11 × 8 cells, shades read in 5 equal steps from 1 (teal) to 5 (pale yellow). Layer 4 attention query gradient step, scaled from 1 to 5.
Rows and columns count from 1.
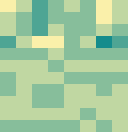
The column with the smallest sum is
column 3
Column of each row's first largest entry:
1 7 1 3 4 1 2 2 1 1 6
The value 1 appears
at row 4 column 7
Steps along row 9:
same down same up same same same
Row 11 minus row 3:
-1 0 1 -1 0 1 -1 1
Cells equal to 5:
5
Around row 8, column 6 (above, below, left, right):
3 4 4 3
